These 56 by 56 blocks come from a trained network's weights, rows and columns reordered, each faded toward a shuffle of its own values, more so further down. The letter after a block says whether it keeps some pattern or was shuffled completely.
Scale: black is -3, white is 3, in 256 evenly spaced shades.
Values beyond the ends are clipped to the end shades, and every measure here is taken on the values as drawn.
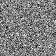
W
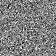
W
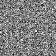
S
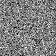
W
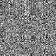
S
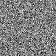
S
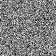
W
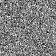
W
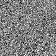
S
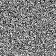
W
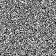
W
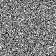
W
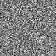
S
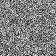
S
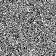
W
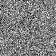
W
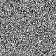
S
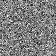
W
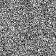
S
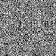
S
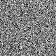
W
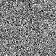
S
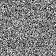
W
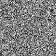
S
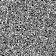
W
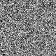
W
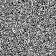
W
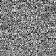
S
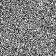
S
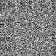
S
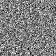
S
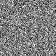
W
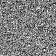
W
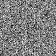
S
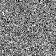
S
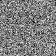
S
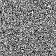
W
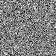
W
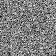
W
